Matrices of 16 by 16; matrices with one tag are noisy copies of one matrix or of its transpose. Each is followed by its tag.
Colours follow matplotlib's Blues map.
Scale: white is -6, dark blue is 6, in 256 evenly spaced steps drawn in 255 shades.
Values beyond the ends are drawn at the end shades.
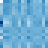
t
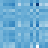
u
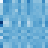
t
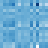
u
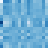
t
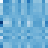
t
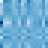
t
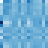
t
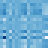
u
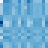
t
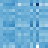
u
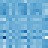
u
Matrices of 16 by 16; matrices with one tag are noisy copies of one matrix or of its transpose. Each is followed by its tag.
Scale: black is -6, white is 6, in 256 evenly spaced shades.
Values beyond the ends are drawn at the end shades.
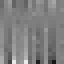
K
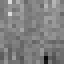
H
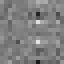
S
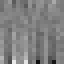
K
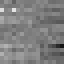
H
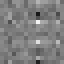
S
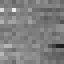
H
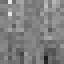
H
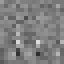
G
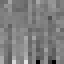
K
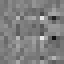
G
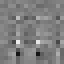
G
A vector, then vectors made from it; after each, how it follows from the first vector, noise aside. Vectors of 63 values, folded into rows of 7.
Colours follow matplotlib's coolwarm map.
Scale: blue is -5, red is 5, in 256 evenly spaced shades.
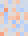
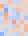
negated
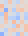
negated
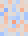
negated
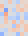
negated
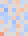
sign-scrambled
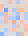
negated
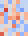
scaled up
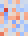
scaled up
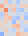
sign-scrambled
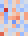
scaled up
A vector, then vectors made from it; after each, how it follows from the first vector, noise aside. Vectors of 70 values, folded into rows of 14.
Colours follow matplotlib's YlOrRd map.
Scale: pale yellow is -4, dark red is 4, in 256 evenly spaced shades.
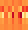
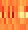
sign-scrambled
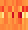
copied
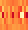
sign-scrambled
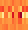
copied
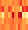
copied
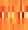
sign-scrambled
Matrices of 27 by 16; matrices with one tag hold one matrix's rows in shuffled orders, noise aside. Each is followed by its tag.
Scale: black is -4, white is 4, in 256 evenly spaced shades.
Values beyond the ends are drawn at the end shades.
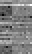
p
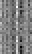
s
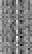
s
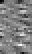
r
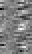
r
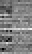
p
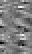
r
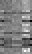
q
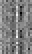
s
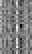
s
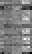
q
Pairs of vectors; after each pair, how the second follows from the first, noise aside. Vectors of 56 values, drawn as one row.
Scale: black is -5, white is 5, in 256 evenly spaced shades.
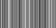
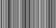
negated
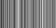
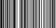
scaled up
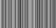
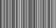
negated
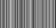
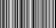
scaled up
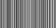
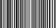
scaled up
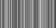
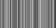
copied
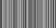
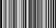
scaled up
